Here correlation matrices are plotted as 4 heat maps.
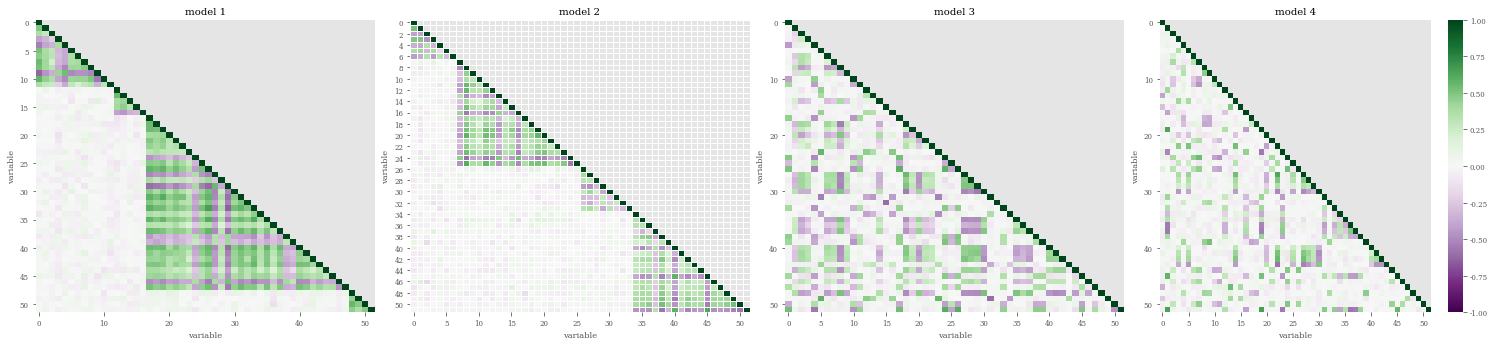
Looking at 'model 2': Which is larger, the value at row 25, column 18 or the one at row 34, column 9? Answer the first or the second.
the first
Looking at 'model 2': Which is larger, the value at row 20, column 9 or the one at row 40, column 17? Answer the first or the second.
the first
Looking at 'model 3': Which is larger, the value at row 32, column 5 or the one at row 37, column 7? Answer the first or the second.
the first
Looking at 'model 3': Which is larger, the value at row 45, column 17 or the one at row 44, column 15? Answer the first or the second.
the first
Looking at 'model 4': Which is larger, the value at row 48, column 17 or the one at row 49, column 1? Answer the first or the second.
the second
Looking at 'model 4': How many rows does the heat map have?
52
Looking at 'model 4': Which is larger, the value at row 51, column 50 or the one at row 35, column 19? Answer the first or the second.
the second
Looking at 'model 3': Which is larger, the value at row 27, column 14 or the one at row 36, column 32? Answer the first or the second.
the second
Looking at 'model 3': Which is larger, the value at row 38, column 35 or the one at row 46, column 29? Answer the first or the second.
the second
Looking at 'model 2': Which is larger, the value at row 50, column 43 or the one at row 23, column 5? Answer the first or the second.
the first
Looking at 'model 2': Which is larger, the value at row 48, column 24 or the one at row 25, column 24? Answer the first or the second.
the first
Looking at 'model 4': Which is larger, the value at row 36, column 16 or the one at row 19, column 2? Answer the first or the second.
the first
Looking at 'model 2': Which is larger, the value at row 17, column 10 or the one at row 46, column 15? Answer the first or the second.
the first
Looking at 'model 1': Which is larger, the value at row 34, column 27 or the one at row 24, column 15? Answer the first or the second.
the second
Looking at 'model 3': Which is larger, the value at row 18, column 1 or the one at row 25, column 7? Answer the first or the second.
the second
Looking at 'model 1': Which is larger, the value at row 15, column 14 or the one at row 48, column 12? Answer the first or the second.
the first
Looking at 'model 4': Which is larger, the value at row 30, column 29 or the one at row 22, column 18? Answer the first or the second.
the second
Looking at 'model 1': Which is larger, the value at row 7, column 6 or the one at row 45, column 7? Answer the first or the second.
the first
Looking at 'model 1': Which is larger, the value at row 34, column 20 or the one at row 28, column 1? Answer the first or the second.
the first
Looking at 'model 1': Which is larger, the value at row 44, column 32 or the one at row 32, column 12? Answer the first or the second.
the first
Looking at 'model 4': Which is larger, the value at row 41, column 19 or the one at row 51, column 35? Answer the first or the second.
the second
